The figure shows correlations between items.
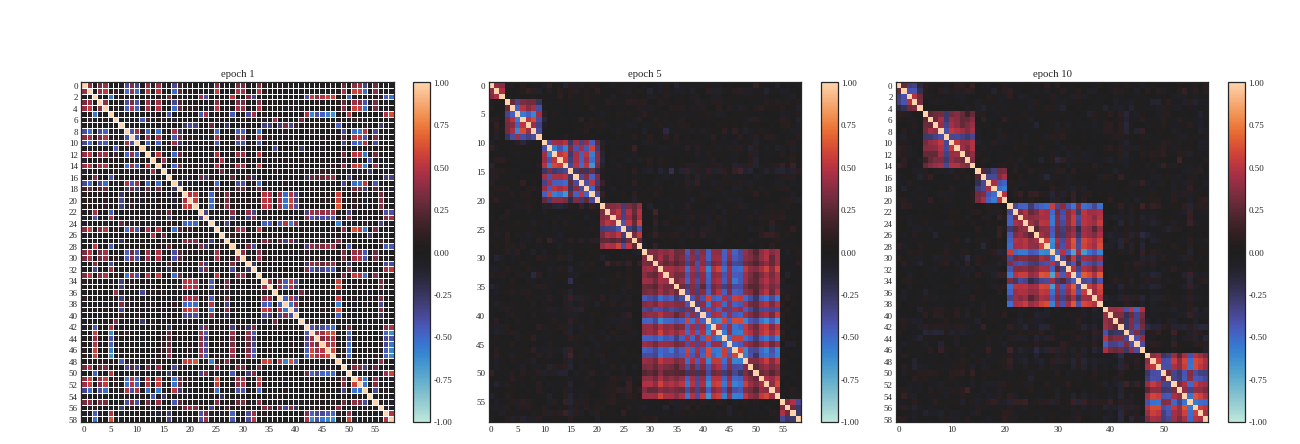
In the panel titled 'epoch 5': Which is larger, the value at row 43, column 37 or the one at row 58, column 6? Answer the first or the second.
the second
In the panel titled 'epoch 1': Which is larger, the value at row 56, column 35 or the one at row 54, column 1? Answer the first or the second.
the first
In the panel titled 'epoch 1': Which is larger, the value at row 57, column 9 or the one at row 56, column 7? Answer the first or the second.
the first
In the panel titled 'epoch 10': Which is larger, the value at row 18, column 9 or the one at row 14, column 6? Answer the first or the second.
the second
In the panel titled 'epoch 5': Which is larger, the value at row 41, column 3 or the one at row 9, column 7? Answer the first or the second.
the first
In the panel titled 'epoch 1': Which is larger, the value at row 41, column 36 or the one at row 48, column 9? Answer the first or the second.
the first
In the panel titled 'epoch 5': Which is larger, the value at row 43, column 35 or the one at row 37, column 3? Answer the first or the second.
the first
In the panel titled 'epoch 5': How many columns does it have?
59
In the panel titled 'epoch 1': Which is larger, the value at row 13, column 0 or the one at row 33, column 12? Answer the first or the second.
the second
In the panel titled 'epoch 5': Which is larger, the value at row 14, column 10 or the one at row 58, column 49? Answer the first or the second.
the first
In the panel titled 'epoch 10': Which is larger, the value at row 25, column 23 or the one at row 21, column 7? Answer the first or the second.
the first
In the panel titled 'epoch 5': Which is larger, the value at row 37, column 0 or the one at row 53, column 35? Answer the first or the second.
the second
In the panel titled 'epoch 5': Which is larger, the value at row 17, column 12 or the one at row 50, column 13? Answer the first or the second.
the second
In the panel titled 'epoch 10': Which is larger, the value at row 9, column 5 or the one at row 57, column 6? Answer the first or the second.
the second
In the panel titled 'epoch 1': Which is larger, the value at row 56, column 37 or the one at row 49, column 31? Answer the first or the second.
the first
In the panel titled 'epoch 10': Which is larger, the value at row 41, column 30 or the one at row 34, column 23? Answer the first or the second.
the first
